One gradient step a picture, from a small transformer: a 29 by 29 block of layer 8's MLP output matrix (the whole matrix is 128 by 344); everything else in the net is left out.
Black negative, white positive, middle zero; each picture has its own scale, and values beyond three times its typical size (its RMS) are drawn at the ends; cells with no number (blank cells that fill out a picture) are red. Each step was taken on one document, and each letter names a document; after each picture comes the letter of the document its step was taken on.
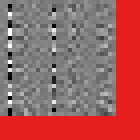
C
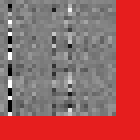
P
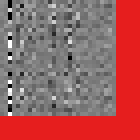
C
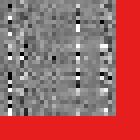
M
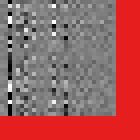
C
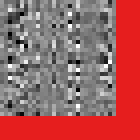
M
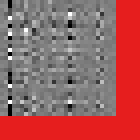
C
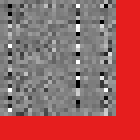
M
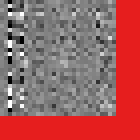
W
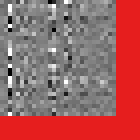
C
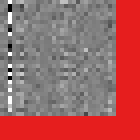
W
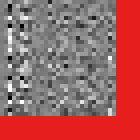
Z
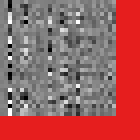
Z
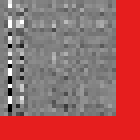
P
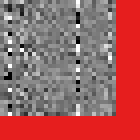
M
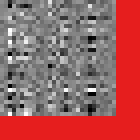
Z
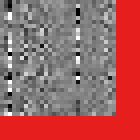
M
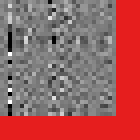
C
